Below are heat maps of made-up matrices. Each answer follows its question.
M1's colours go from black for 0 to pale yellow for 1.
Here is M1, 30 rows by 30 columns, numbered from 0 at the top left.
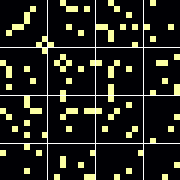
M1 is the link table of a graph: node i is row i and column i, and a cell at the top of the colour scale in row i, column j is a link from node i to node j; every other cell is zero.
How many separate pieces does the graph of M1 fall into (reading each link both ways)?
1
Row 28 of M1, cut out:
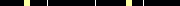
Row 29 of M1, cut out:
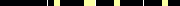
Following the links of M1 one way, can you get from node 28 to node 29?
yes
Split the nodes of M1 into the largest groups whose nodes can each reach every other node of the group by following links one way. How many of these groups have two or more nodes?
1
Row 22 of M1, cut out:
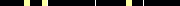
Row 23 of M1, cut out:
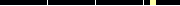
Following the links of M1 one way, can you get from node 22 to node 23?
yes
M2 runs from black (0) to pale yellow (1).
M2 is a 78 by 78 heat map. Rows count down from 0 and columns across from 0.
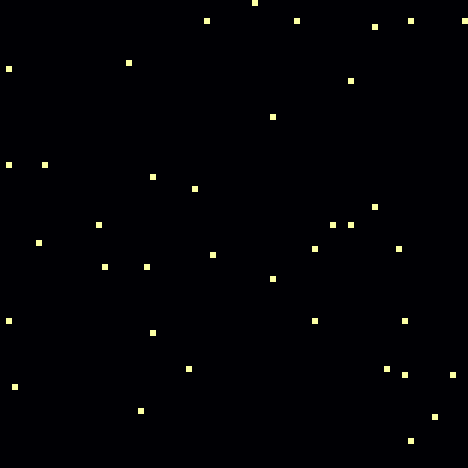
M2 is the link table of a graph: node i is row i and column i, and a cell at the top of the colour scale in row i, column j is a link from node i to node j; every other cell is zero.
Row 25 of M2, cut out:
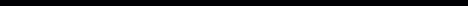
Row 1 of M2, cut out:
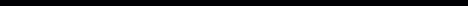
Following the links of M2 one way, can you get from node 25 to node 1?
no
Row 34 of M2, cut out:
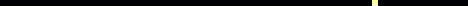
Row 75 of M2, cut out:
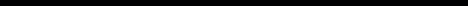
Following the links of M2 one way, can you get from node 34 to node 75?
yes
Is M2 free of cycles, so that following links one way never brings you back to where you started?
yes
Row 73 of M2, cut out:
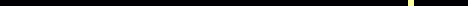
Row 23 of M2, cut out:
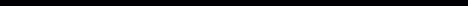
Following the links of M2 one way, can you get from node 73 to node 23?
yes
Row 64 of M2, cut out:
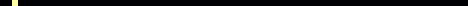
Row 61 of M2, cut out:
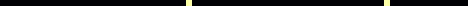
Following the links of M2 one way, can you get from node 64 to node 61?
no
